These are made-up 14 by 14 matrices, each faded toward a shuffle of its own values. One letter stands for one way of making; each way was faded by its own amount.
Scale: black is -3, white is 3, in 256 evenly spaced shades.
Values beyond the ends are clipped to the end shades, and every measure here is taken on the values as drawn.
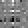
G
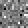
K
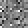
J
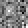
J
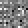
K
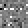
K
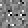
K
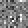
K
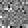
K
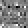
J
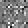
K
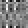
G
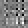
G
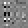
G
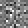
J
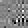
G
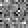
K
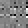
G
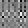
G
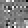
J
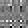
G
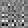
G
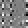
G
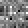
J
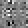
J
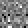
K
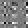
G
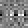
G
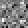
J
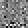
K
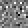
K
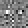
J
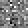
K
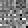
J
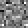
J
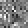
J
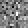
K
